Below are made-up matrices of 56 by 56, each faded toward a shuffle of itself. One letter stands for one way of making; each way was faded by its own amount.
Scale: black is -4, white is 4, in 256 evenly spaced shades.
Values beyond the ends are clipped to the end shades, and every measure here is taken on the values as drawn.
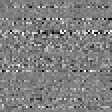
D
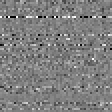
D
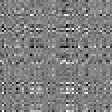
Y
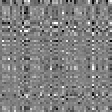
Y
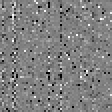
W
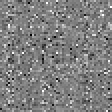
W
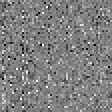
W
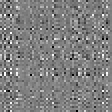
Y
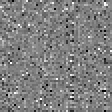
W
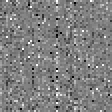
W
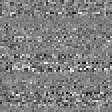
D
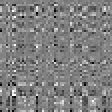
Y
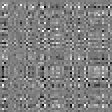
Y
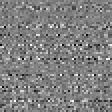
D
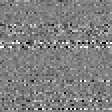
D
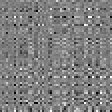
Y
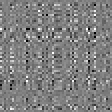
Y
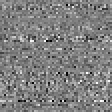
D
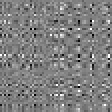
Y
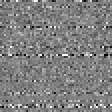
D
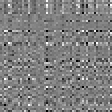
Y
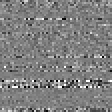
D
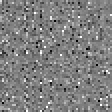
W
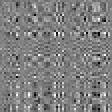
Y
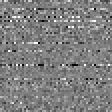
D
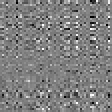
Y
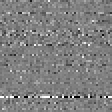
D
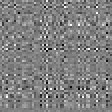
Y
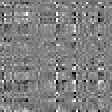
Y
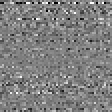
D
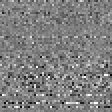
D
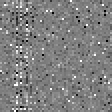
W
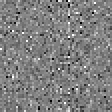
W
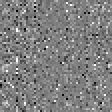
W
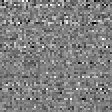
D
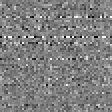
D
